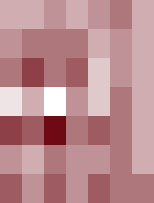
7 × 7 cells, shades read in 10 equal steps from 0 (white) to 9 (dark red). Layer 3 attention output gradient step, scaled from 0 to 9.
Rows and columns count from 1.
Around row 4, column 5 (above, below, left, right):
2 6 4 5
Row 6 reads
4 3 5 4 4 5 3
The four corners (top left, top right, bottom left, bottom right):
3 3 6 5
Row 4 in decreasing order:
5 4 3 3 2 1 0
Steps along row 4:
up down up down up down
